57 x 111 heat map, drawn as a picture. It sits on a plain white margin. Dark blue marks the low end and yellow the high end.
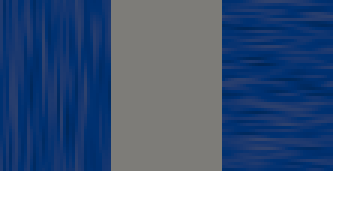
The table splits into one row of 3 panels. Panel 1,1: very low, streaked downward, faint in contrast. Panel 1,2: middling, flat. Panel 1,3: very low, streaked across, faint in contrast.
